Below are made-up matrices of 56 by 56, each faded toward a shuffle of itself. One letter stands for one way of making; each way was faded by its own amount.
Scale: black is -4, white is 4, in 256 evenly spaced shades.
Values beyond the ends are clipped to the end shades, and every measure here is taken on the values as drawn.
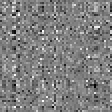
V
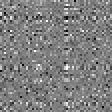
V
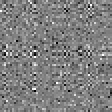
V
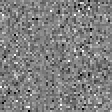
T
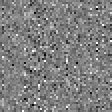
T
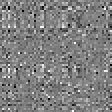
V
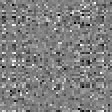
V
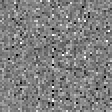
T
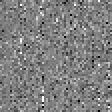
T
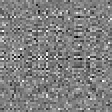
V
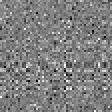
V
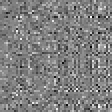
V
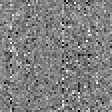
T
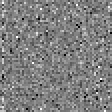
T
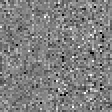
T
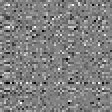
V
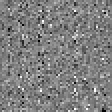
T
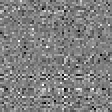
V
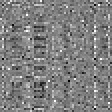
V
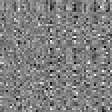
V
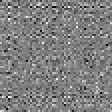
V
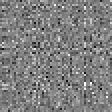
V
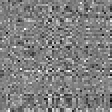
V
